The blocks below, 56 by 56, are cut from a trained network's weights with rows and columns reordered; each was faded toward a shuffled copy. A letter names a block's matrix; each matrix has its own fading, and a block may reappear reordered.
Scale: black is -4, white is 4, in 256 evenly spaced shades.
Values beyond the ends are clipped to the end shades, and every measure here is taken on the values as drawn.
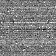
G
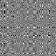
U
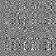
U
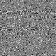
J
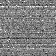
G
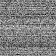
G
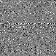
J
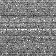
G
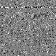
J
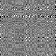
U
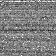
G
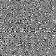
J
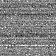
G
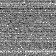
G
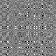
U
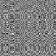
U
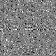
J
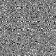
J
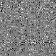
J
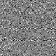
J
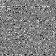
J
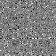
J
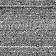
G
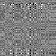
U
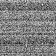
G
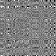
U
